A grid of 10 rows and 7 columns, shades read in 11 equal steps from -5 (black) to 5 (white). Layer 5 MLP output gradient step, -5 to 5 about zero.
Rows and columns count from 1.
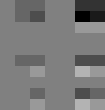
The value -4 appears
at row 2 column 7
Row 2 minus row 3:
0 -1 -2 0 0 -6 -5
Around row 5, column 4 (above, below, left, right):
0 0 0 0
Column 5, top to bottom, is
0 0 0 0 0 0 0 0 0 0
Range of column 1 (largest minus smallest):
0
